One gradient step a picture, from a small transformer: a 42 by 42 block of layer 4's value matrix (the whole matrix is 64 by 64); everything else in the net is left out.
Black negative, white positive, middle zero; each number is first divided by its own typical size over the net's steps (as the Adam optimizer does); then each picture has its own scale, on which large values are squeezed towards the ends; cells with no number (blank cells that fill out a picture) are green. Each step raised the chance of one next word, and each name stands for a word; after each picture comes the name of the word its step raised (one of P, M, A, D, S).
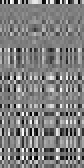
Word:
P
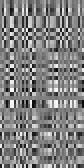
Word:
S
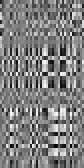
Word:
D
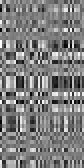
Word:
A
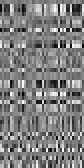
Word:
A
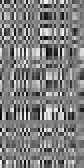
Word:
D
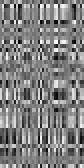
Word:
S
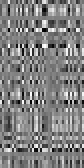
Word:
A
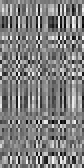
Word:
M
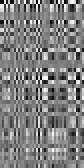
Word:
S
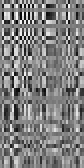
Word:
D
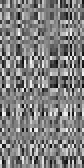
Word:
D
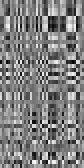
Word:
M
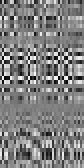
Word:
M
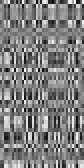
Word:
S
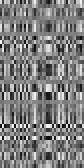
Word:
M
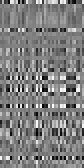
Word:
P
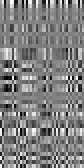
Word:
P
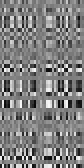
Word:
S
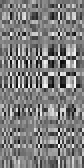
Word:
D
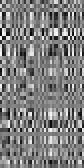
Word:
D
